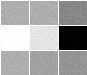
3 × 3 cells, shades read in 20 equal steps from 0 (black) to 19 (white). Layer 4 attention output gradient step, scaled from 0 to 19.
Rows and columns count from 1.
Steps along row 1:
same down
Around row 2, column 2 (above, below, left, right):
13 12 19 0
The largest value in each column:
19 17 11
